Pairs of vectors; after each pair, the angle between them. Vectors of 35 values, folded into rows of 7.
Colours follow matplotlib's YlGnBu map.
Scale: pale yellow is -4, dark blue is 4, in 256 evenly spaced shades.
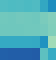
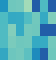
orthogonal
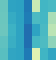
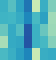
nearly parallel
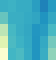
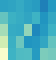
nearly parallel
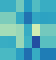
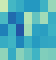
partly opposed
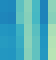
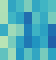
partly opposed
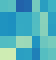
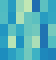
partly opposed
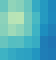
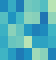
orthogonal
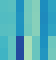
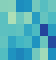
orthogonal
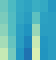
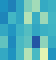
partly opposed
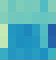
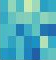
partly aligned
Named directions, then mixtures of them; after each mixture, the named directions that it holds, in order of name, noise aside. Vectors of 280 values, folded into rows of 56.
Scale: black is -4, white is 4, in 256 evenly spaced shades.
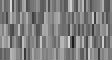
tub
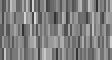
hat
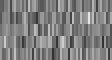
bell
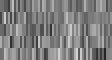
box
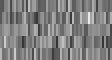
bell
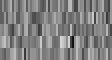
bell, tub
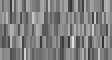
tub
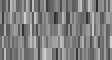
hat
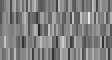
bell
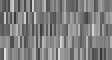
box, hat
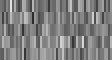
hat, tub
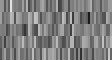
bell, hat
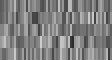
bell, tub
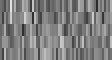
hat, tub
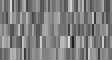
tub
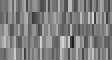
bell, tub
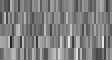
box, tub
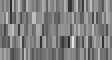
tub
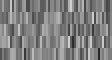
tub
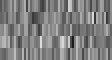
bell, tub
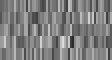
bell, tub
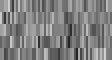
box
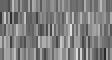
bell, box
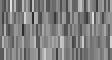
hat, tub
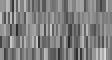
box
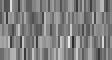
box, tub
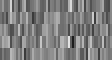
tub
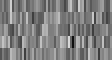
tub
